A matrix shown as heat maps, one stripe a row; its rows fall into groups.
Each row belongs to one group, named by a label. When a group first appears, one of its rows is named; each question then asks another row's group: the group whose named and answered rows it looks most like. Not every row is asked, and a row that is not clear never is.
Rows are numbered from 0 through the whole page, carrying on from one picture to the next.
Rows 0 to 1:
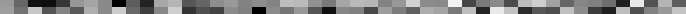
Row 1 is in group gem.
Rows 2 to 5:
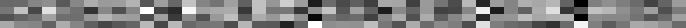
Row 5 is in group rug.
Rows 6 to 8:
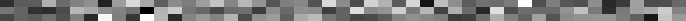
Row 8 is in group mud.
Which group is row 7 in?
gem
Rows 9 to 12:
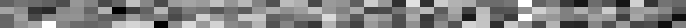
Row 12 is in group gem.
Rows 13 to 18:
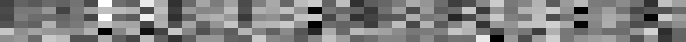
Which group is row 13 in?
mud
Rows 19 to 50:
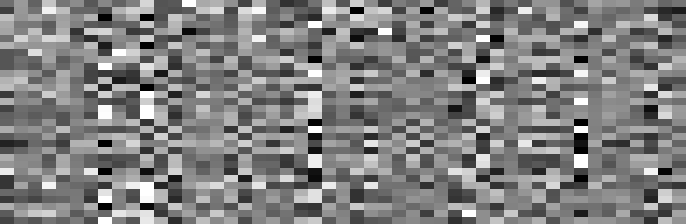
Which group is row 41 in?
rug
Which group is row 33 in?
rug
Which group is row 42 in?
rug
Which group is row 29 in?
rug
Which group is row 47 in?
mud
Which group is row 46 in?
mud
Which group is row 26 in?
gem
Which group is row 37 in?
rug
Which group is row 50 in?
mud
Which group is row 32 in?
mud
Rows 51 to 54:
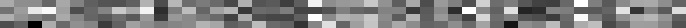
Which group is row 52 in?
gem
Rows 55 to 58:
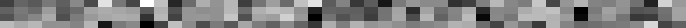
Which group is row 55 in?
mud
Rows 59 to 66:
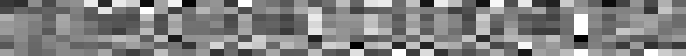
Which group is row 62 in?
rug
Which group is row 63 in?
rug
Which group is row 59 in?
gem
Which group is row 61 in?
rug
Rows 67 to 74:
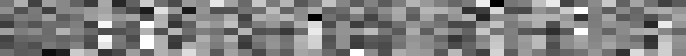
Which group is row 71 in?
rug
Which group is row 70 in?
mud
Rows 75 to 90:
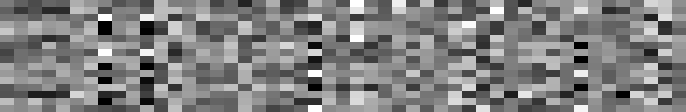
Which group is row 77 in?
mud
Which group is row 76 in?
gem
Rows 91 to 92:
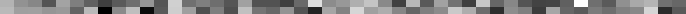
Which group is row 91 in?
rug
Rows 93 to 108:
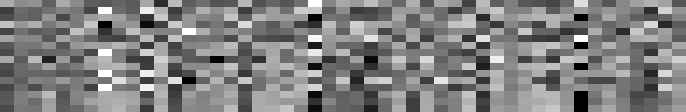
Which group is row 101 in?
gem
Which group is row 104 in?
gem
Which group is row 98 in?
rug
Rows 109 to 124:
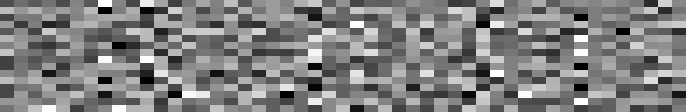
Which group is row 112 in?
gem
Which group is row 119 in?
gem
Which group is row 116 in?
rug
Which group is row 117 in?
mud
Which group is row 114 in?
rug
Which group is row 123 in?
rug
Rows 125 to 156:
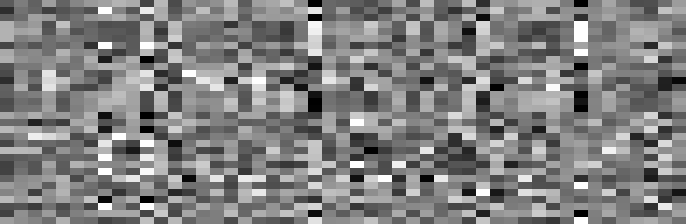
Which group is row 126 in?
mud
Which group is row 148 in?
gem
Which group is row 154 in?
mud
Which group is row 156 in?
rug
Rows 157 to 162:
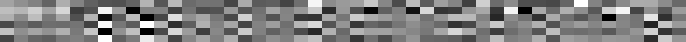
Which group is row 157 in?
rug
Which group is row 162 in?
mud
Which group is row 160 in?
mud
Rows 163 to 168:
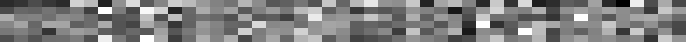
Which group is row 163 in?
gem
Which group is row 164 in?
mud
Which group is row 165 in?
rug
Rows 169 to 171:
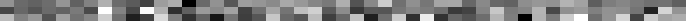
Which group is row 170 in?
mud
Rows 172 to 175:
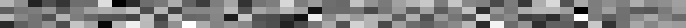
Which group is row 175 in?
gem
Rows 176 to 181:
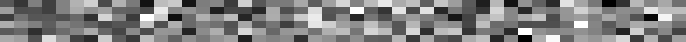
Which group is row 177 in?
gem
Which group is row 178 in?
mud
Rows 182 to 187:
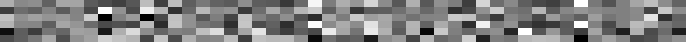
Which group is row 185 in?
rug
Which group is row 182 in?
rug
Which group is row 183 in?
mud
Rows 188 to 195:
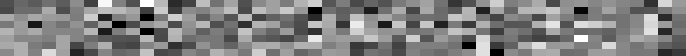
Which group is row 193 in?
rug
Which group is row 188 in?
mud
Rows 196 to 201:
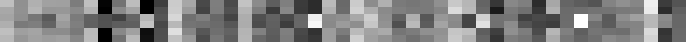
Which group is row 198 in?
rug
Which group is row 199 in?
rug
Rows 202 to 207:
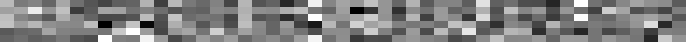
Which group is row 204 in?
rug
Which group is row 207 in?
mud
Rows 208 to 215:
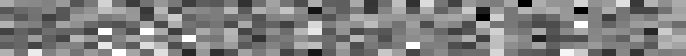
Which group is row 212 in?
mud
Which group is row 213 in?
gem
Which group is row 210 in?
gem
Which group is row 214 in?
mud
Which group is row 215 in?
gem
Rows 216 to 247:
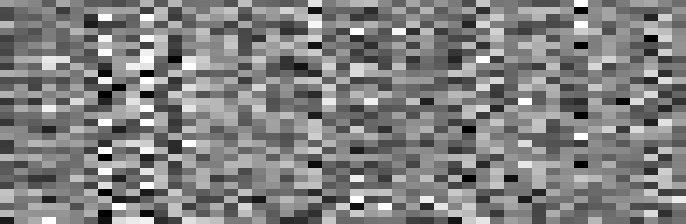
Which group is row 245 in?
gem
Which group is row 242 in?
mud
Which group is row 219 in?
rug
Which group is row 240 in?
mud
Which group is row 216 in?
rug
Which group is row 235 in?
rug
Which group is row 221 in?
mud
